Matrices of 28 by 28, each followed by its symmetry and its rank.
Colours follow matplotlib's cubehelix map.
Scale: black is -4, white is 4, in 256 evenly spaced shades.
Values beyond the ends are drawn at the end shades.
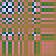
symmetric, rank one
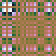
symmetric, rank one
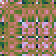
symmetric, rank three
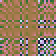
symmetric, rank two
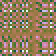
symmetric, rank two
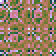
symmetric, rank three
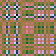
symmetric, rank one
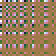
symmetric, rank one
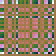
symmetric, rank one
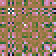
symmetric, rank three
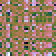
neither, rank three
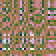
neither, rank three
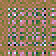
symmetric, rank two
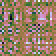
neither, rank three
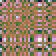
symmetric, rank two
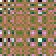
symmetric, rank two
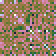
symmetric, rank five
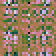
neither, rank three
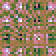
symmetric, rank three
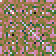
symmetric, rank five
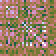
symmetric, rank five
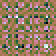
symmetric, rank three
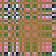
symmetric, rank one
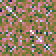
symmetric, rank five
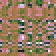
neither, rank three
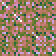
symmetric, rank five
